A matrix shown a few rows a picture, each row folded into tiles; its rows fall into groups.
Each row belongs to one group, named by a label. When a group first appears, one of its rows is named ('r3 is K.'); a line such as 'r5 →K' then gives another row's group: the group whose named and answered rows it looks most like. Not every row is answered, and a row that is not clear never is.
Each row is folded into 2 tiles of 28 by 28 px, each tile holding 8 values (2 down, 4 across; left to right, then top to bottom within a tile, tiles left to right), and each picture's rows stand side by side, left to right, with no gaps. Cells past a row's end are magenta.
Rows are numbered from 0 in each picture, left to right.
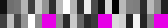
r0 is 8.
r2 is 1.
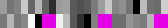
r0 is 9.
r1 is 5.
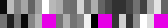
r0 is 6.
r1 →9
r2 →8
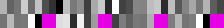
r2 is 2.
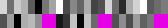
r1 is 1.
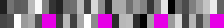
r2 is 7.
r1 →8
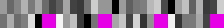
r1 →5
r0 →9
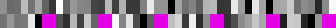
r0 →9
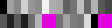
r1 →9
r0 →6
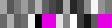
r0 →9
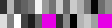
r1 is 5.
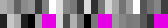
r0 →7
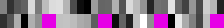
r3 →2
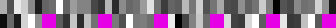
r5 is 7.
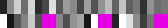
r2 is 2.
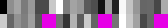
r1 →1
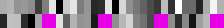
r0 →7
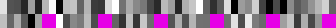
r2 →1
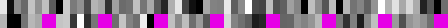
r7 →1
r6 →6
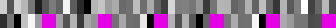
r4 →9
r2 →9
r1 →6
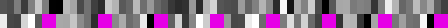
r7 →9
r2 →9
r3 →8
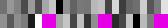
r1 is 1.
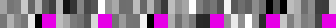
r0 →9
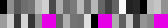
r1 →9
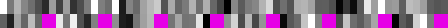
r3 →9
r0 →1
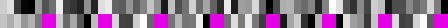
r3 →9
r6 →2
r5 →7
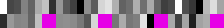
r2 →9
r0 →2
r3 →6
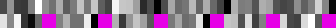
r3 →9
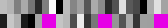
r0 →7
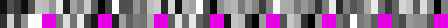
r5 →7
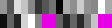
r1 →6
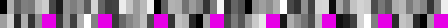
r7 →7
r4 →8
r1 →8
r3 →7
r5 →2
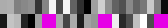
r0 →7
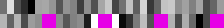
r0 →6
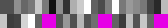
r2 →1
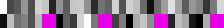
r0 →2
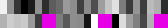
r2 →2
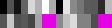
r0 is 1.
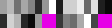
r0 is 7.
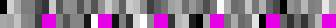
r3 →7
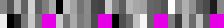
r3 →1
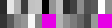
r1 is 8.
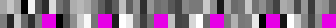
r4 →9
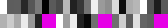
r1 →5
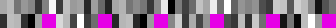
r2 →7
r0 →7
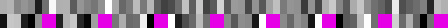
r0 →7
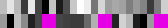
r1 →6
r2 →7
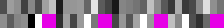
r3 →5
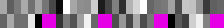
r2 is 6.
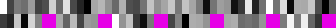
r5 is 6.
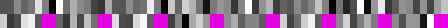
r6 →8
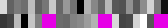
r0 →1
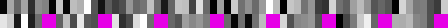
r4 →6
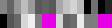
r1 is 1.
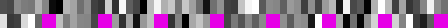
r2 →6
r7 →5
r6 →6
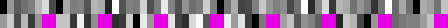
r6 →7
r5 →8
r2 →1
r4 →5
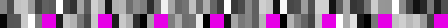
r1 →2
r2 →7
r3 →9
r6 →5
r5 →2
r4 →2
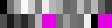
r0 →6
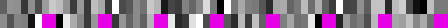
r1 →2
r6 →2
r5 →9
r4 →1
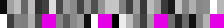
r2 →2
